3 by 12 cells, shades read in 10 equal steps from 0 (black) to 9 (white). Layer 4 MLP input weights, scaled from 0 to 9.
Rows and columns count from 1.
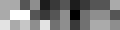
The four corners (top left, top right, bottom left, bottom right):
6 6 8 5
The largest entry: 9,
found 2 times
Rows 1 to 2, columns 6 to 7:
2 3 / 3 5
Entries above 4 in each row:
4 6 9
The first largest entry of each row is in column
1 2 1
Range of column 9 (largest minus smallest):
2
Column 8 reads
1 0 2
